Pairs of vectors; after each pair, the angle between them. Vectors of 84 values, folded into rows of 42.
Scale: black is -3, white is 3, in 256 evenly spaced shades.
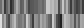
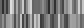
partly opposed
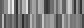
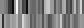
nearly opposite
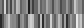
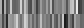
orthogonal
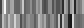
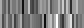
partly opposed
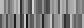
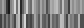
partly aligned
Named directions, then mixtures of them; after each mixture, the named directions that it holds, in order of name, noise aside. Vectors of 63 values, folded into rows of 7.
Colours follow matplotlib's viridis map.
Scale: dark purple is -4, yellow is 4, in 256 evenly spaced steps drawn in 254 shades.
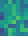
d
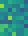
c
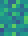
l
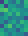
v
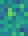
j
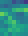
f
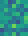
l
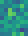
j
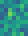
j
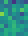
f, l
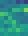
f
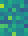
c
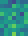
f, j, l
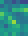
f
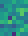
c, j, l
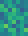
c, d, v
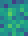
f, j, v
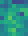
d, f, j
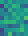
c, d, v
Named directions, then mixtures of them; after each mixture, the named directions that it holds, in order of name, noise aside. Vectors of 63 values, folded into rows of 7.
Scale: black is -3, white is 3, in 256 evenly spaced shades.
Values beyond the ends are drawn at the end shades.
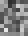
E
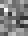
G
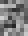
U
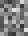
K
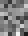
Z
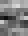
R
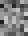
K, R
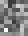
E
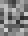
E, G, K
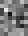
G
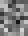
E, G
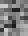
E, U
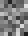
Z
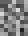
E, G, Z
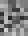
E, G, U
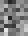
E, K, U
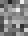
K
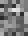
K, U
